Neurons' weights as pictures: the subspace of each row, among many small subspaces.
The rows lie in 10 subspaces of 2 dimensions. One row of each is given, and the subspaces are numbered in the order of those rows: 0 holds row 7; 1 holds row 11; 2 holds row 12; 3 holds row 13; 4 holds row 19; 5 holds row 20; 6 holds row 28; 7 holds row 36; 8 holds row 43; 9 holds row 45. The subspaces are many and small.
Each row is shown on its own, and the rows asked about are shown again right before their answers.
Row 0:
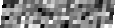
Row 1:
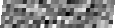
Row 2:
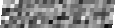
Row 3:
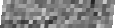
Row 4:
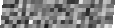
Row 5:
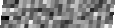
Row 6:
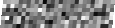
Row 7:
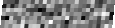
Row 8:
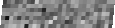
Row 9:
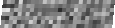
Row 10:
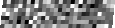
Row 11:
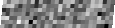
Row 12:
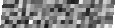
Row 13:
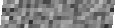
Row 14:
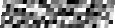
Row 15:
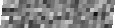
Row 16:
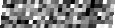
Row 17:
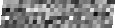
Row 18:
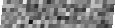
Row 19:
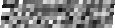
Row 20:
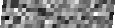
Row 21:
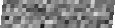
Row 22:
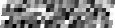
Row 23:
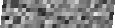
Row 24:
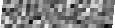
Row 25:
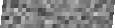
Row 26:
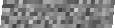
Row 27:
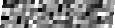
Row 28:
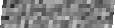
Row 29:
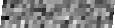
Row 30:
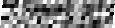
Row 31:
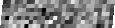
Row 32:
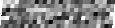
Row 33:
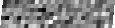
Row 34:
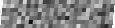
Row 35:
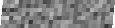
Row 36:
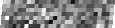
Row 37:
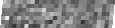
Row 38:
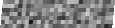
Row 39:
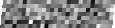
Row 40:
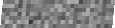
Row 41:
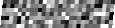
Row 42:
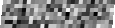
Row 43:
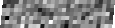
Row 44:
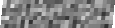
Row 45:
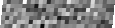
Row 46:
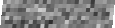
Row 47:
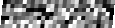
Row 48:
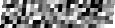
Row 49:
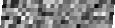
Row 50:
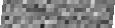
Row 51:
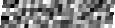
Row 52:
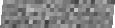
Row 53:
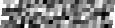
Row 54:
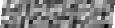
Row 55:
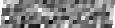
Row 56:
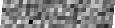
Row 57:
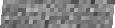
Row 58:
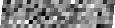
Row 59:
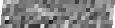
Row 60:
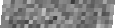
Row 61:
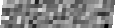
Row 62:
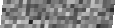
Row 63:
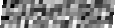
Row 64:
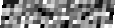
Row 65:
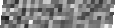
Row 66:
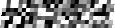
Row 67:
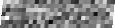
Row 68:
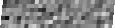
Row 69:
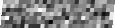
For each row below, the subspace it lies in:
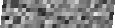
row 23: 5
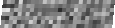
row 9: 4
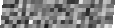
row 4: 2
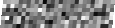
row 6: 9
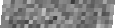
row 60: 7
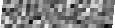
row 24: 8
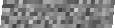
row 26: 4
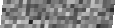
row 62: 0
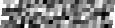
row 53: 0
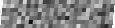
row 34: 9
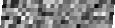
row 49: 5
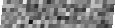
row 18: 9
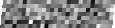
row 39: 0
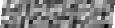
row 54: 6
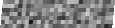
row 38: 2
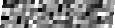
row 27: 1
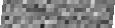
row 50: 9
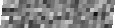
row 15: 3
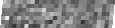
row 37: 7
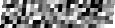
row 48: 8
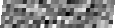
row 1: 5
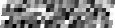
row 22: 6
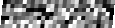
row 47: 6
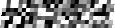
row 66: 5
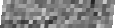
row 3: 1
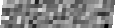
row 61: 1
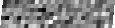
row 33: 1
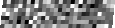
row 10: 7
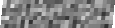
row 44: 6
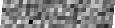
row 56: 0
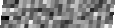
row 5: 3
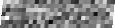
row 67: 2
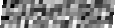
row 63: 6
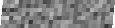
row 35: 3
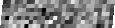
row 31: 7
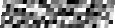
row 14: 5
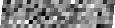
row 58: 7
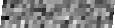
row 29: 6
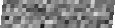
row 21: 9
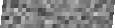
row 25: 5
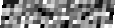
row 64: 8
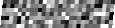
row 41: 9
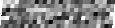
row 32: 2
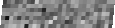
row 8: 7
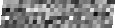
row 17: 4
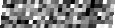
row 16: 1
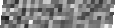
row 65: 3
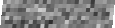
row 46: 0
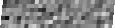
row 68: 1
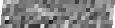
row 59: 8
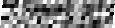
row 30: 4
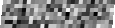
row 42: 3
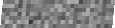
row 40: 2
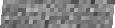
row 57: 4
